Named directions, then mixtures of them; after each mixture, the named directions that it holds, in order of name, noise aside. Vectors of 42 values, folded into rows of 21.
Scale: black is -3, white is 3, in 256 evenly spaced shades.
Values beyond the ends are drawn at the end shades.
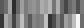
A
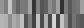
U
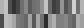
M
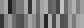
M, U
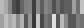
M, U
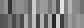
U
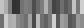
M, U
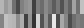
M, U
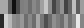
A, M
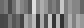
U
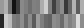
A, M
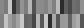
A, U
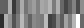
A
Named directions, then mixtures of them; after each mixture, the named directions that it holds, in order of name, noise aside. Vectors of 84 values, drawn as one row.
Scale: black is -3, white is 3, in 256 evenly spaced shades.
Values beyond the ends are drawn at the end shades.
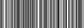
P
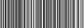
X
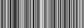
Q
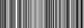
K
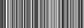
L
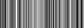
K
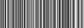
L, X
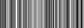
K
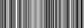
K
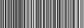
X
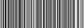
X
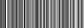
L, X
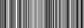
K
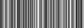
K, P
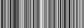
Q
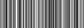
K, L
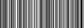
K, Q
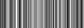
K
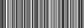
L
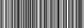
P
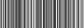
X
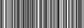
P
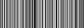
X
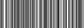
P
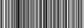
P, X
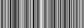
Q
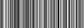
P, Q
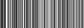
L, Q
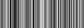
Q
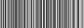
X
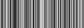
Q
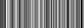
K, L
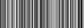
L, Q
